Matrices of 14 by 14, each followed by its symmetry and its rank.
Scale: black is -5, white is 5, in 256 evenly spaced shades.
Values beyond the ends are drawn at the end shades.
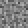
antisymmetric, full rank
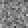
antisymmetric, full rank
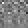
neither, rank three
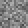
neither, full rank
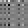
neither, rank one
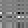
neither, rank one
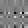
neither, rank one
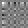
symmetric, rank one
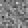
antisymmetric, full rank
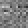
neither, rank three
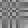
symmetric, rank one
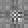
symmetric, rank two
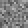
antisymmetric, full rank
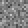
neither, full rank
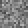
neither, full rank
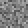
neither, full rank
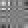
symmetric, rank one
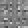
neither, rank three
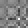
symmetric, rank two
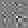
symmetric, rank two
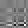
neither, rank one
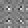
symmetric, rank two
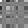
symmetric, rank one
